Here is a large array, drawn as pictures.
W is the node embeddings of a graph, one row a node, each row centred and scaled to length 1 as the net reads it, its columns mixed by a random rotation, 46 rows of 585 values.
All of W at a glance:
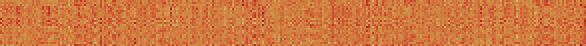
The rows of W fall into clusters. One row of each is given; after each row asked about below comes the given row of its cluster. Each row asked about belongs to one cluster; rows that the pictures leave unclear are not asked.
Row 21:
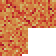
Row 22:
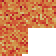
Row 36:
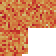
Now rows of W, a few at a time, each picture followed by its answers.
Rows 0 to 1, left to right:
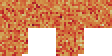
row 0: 36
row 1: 36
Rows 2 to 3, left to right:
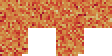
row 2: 36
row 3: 22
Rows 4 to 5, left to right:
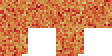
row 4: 36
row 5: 36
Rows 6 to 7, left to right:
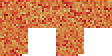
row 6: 22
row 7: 21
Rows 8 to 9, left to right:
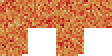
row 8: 21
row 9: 21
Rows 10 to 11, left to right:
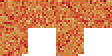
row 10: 22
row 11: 21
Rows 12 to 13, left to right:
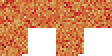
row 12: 21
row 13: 21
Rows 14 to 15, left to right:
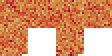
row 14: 21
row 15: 36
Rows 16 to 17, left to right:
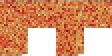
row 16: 21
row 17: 36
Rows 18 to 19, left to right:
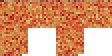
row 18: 22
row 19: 22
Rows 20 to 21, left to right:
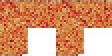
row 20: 21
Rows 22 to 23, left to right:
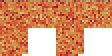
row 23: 22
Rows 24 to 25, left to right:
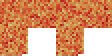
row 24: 21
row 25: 21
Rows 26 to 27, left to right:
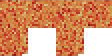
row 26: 36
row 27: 36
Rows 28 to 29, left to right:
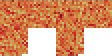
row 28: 22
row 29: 36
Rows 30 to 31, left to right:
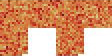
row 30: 36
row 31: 22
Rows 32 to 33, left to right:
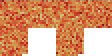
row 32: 22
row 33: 21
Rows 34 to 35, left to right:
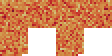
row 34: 36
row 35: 21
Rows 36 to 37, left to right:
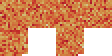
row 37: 21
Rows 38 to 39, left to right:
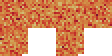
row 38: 22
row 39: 36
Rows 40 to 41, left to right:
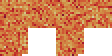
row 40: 36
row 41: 22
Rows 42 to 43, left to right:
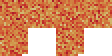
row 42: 22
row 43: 22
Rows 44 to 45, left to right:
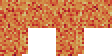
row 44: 36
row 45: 36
